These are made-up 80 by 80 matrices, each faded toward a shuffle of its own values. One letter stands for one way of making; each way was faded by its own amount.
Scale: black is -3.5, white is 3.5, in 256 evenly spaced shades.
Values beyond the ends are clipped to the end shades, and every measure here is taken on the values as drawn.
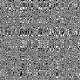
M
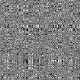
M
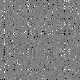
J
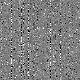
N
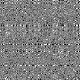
M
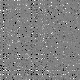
J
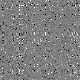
J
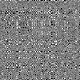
M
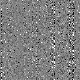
N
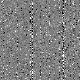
N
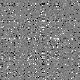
J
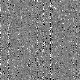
N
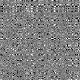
M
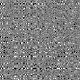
M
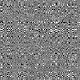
M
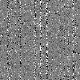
N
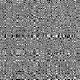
M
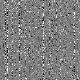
N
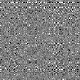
M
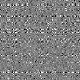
M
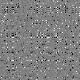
J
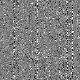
N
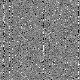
N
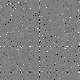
J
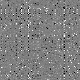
J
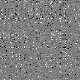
J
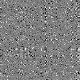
J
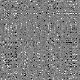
J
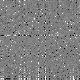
J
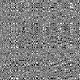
M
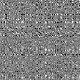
M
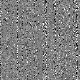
N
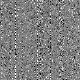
N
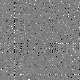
J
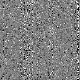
N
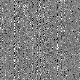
N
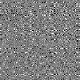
M
